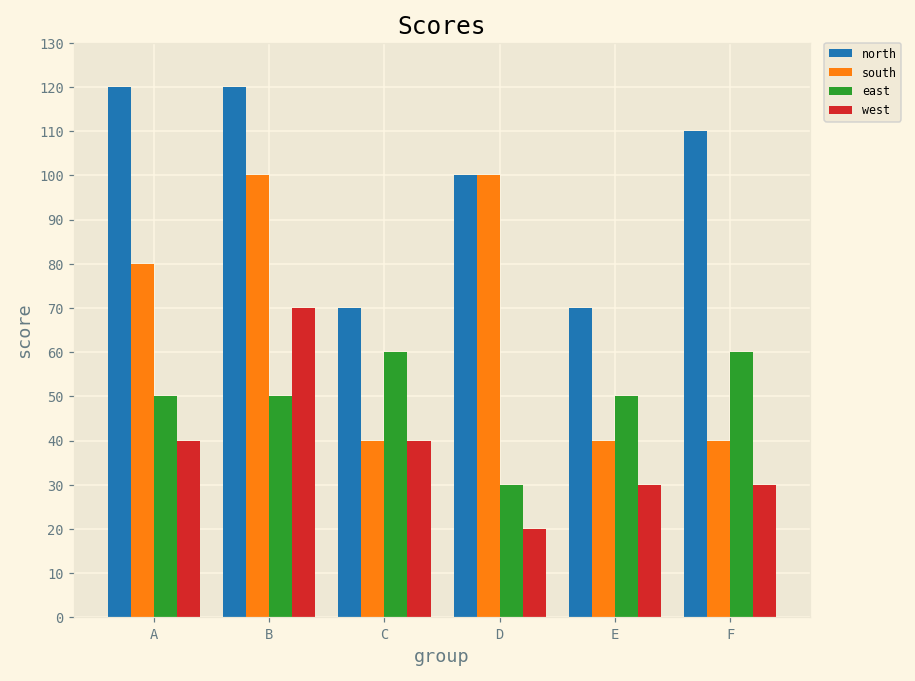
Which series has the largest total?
north
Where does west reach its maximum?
B
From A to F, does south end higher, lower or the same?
lower
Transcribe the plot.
Title: Scores
x-axis: group, ticks A B C D E F
y-axis: score, ticks 0 10 20 30 40 50 60 70 80 90 100 110 120 130
Legend: north, south, east, west
Values:
north: 120 120 70 100 70 110
south: 80 100 40 100 40 40
east: 50 50 60 30 50 60
west: 40 70 40 20 30 30
